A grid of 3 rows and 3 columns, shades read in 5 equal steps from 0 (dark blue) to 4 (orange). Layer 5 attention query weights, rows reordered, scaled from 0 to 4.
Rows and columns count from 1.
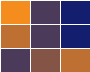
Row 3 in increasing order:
1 2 3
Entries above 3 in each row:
1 0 0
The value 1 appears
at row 1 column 2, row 2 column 2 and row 3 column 1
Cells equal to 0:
2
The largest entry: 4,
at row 1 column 1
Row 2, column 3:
0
